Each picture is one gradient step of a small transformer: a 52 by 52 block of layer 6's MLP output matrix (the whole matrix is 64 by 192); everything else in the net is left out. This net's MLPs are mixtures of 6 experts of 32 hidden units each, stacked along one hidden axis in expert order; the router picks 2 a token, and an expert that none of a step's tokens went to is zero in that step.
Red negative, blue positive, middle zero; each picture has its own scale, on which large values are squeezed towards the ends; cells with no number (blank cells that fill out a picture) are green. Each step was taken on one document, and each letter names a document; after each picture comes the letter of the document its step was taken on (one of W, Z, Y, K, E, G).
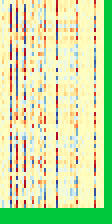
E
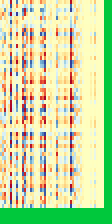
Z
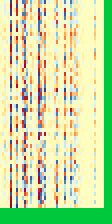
Z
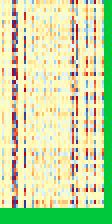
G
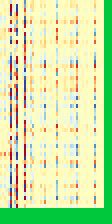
E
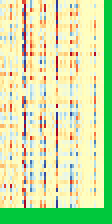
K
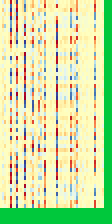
E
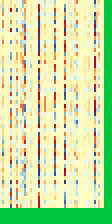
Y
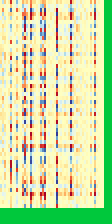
K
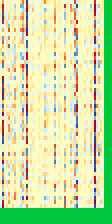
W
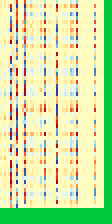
E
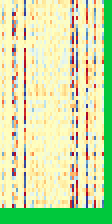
G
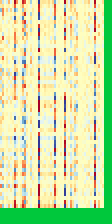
Y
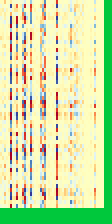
K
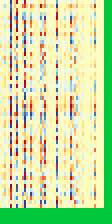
Z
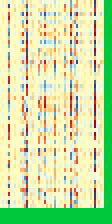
W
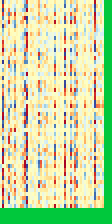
W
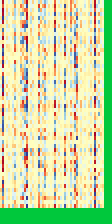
W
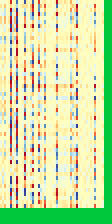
E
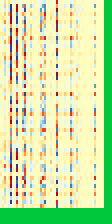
K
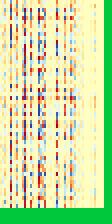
Z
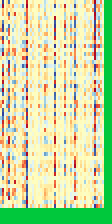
W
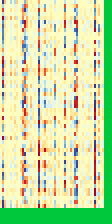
Y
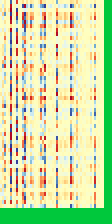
K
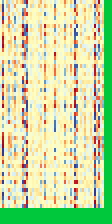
W
